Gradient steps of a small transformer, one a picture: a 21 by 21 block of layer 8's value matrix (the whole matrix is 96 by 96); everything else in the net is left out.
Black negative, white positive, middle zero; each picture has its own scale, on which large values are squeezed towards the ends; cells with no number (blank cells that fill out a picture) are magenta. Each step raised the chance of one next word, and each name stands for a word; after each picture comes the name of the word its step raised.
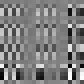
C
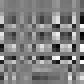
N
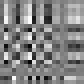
N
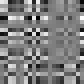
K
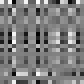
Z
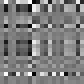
Z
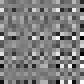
K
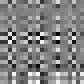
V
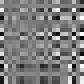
K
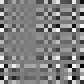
C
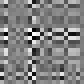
V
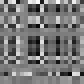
Z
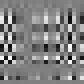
N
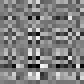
K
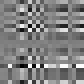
C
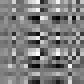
K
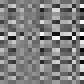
V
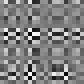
V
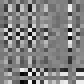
V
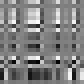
C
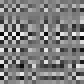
V
